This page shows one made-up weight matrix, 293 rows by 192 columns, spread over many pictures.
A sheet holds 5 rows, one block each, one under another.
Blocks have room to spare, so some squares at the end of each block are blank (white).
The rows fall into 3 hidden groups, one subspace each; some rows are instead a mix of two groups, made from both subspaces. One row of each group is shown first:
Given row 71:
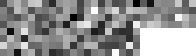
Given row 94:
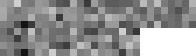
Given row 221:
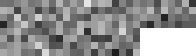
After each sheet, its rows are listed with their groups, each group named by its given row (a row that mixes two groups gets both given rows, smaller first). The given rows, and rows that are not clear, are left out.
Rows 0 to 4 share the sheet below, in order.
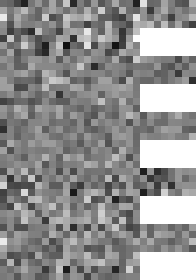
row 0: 221
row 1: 71
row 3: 94
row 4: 221
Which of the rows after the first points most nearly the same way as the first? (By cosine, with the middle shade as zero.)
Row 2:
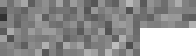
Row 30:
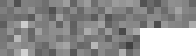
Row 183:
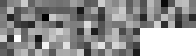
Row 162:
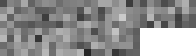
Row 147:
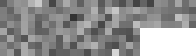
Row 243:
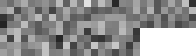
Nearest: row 183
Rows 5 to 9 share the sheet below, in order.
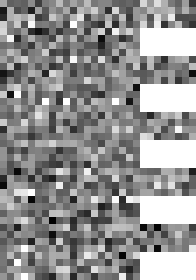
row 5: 94
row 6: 221
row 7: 71 and 94
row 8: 94
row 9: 94
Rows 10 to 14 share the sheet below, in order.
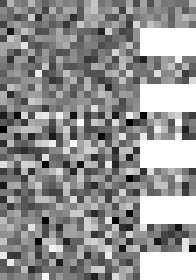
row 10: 71
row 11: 71
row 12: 71
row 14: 71
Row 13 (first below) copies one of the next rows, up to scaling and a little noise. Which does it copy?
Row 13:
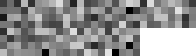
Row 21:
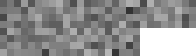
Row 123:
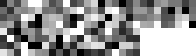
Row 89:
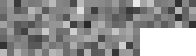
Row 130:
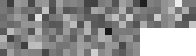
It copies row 21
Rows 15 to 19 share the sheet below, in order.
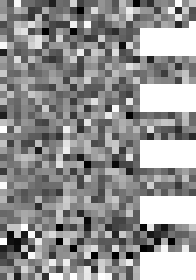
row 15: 71
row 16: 71
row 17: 221
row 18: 221
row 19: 94
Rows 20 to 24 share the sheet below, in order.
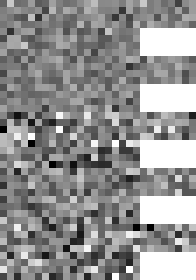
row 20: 71
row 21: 71
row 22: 94
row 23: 71
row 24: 71
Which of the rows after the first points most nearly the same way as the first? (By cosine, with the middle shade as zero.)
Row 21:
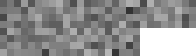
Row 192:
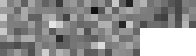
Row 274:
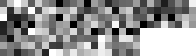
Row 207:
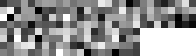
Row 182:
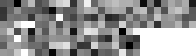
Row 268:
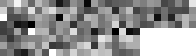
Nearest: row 182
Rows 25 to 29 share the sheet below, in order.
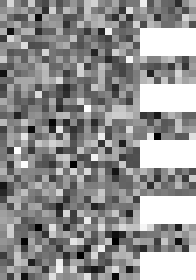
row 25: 71
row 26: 221
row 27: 94
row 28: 221
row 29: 71
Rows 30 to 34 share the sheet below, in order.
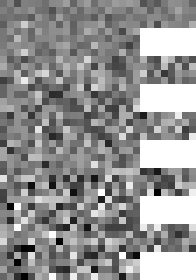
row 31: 221
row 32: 71
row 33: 94
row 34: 94
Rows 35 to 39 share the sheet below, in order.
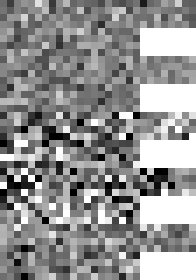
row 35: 71
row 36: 71
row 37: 71
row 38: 94
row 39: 94
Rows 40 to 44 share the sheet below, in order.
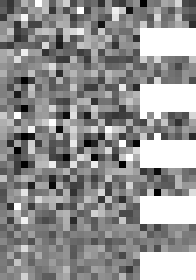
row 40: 71
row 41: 94
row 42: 94
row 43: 94
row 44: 94
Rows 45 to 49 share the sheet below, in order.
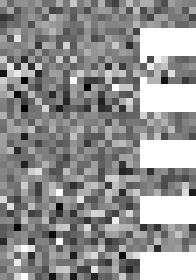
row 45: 221
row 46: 94
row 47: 94
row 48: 71
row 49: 94
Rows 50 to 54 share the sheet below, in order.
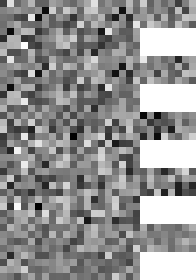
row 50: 71
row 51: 71
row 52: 94
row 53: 221
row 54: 71
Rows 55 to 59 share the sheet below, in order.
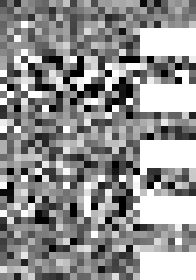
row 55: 94
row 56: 71
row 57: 221
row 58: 71 and 221
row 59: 71
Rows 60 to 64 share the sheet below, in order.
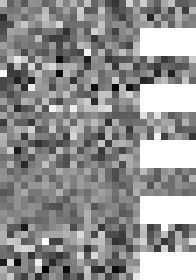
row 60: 221
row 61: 94
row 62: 94
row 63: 221
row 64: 221
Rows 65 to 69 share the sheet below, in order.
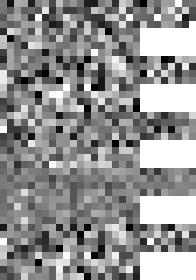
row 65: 71
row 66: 221
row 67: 94
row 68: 94
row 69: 221
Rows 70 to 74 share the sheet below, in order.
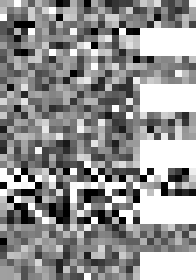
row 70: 94
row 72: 221
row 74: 221
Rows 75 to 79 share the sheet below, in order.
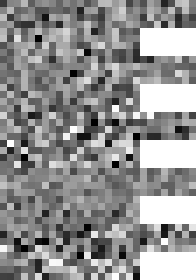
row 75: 221
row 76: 71
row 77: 71
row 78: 221
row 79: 221
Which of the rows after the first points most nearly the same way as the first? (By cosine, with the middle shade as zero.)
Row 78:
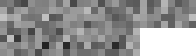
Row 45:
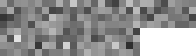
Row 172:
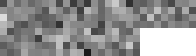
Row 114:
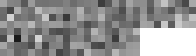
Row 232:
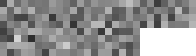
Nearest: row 114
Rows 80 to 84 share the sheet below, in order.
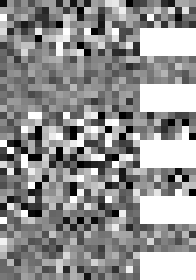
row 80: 221
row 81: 71
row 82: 71
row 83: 71
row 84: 221
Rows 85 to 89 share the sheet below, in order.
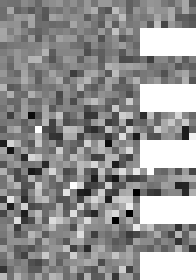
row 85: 94 and 221
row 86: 71
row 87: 71
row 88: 71
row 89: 71
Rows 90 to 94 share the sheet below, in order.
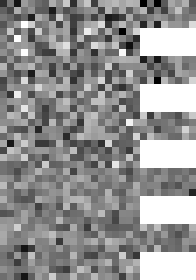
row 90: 94
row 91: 94
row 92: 71
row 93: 71 and 221
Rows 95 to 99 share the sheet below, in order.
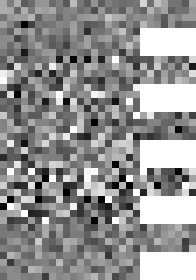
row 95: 94
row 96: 221
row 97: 71
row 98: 71
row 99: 71
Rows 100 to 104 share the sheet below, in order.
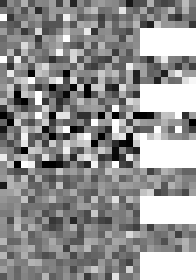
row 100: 94 and 221
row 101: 71 and 221
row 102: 71
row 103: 94
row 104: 71
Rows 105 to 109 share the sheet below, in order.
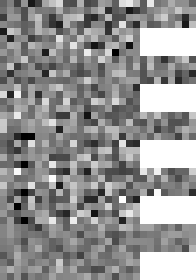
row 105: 71
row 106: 221
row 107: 94
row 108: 94
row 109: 71
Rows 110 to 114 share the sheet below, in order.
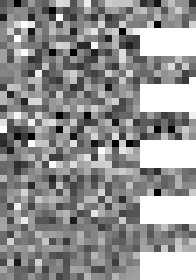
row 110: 94
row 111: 71
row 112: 94
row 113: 94
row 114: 221
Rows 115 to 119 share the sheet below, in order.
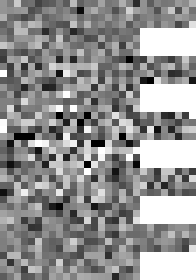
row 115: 71
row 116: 94 and 221
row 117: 94 and 221
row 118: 221
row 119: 71
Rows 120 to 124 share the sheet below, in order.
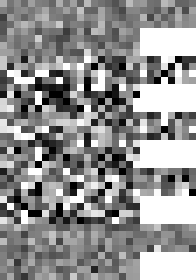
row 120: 221
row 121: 221
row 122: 221
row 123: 71
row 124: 94
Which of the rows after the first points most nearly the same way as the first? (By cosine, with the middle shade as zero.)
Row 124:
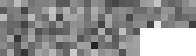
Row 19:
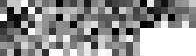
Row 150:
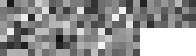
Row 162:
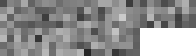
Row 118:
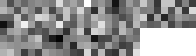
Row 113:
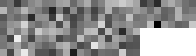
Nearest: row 19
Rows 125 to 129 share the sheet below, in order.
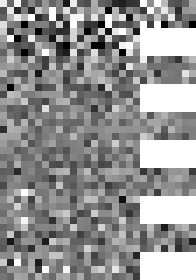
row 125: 94
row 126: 71
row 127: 94
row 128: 94
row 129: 221
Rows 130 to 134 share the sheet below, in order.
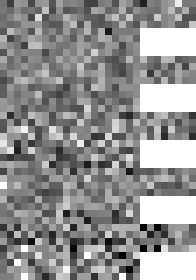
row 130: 71
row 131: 221
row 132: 71 and 94
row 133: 221
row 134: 94
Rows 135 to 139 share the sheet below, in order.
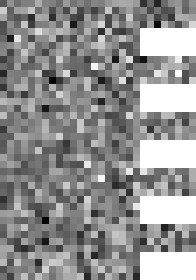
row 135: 94
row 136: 71
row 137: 221
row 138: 71 and 221
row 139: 221
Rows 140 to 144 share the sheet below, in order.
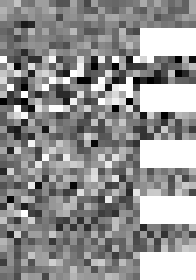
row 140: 94
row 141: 71
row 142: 94 and 221
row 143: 71
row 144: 94 and 221
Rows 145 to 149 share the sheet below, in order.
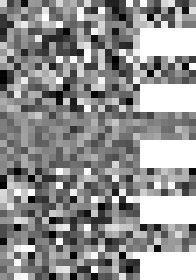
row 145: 221
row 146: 221
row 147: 71
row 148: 94
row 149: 94
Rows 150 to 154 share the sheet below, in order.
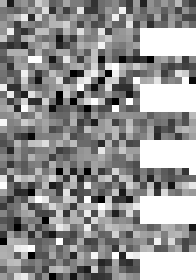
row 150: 71
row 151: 71
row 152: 94
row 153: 94 and 221
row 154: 94
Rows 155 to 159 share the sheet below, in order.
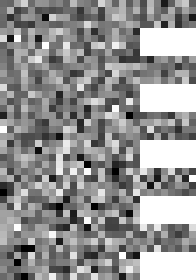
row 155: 221
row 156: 71
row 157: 221
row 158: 221
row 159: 94
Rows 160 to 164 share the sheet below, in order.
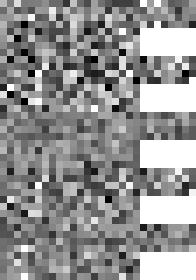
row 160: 94
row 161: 71
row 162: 221
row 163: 71
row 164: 94
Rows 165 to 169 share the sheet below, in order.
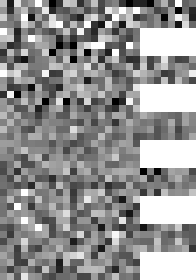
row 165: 71
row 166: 221
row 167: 71
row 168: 94
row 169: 71
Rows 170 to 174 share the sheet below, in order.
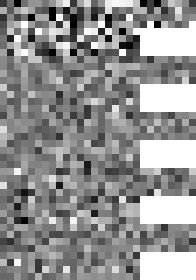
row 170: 94
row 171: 71
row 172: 221
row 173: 94
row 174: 221
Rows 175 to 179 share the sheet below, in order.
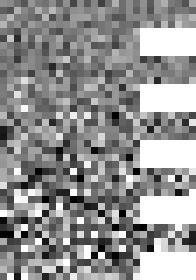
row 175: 221
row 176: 94
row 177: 221
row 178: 71
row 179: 71 and 94
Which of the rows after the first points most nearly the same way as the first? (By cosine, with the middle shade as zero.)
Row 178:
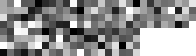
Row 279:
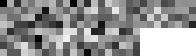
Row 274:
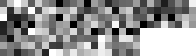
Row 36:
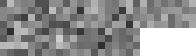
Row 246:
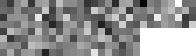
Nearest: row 36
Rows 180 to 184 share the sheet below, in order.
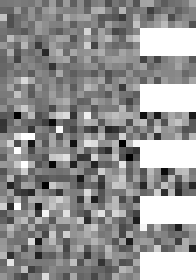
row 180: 94 and 221
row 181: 94
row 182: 94
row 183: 221
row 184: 71 and 94
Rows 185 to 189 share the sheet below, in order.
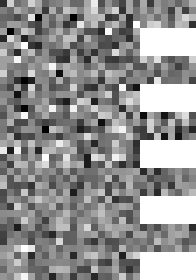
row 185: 71
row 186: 94
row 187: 221
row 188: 94
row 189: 94
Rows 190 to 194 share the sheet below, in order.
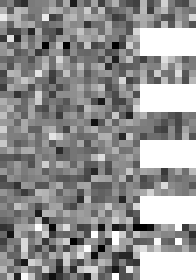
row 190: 221
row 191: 71 and 221
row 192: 71
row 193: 221
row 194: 71
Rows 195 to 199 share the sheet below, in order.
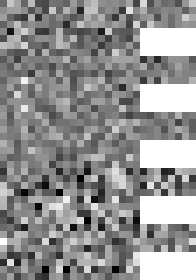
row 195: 71
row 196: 94
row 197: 71
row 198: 221
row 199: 221
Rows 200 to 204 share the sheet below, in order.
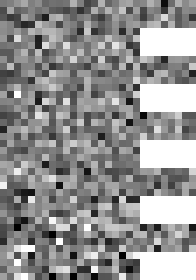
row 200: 221
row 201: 221
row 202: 71
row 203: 94
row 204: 94
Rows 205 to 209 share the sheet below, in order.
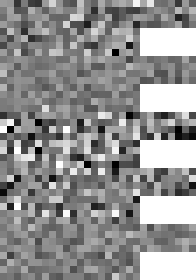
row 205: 71
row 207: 221
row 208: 221
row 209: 71
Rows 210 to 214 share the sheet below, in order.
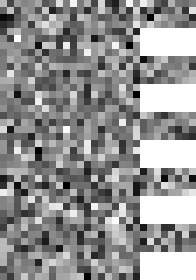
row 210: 221
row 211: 221
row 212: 221
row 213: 221
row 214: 221
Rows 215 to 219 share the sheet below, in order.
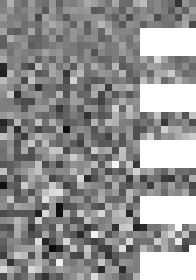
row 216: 94 and 221
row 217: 221
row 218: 71 and 221
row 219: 71
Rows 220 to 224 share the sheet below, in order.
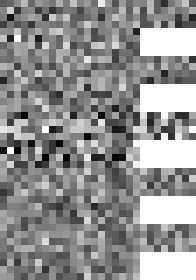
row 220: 221
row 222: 221
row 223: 221
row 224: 221
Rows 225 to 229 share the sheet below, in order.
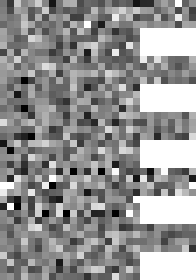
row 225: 71
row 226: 94
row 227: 71 and 94
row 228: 221
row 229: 71
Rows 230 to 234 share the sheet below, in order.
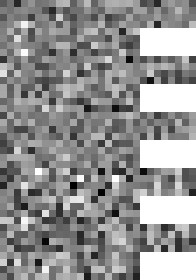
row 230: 94
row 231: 221
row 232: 71 and 94
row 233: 71
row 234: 221
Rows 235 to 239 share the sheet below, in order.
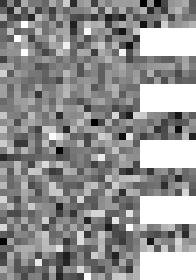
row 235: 94
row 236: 221
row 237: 71
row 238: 71
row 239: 221
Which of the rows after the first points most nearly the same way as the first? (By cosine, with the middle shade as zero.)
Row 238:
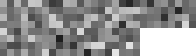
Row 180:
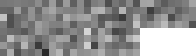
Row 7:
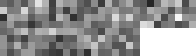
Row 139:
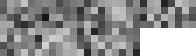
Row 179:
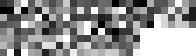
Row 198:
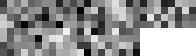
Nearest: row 7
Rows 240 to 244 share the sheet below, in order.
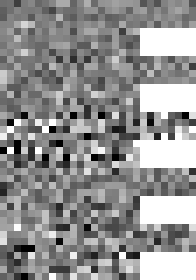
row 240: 94
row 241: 221
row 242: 221
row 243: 221
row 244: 94
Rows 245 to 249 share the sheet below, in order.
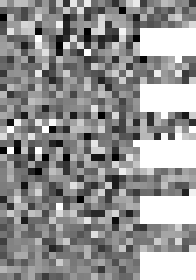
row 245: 221
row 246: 71
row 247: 221
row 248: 71
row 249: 71
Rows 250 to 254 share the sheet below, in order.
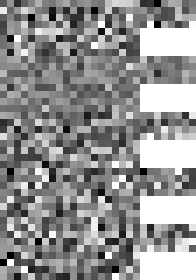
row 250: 94
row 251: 71
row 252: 221
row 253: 71
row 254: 71 and 221
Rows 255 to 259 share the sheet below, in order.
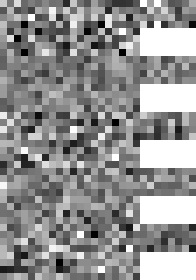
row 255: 94
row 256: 221
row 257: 71
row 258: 221
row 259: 71
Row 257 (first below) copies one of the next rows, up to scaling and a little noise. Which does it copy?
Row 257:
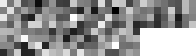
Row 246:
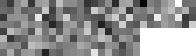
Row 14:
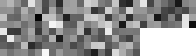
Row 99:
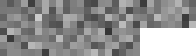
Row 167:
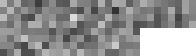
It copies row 167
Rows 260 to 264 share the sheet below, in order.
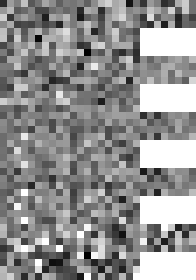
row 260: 221
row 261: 71
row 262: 94
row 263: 94
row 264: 221
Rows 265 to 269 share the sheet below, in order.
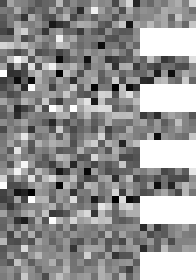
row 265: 71
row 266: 94
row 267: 94
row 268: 94
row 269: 94
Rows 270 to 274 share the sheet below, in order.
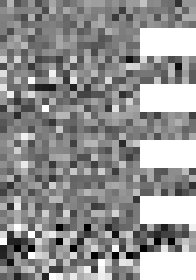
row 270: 71
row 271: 71 and 94
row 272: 94
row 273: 221
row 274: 94
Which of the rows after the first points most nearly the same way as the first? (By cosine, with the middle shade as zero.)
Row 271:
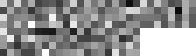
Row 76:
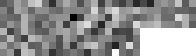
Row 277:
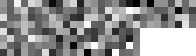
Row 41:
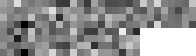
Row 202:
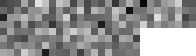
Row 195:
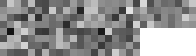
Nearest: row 277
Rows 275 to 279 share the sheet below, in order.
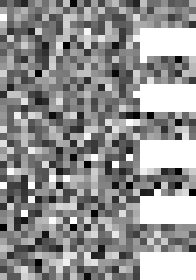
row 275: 221
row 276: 71 and 221
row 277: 71
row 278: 71 and 94
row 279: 71 and 221
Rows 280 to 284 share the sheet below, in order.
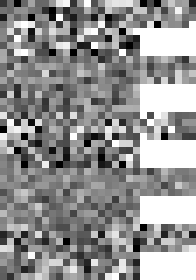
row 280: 94
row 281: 221
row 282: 94
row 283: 71 and 221
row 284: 221
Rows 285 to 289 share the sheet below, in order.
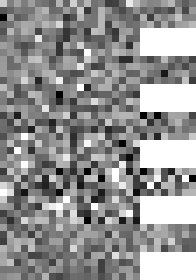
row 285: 221
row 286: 71 and 221
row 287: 94
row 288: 221
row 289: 94
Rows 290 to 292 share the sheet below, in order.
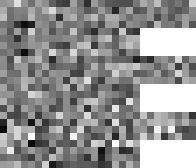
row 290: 94
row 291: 71
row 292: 94
